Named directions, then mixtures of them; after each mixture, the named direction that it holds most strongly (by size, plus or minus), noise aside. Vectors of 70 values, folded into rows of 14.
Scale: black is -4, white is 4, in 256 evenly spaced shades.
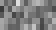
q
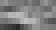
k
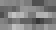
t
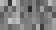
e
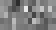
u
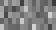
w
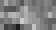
k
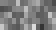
q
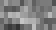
k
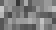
q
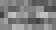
t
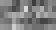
t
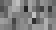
u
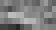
k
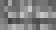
t
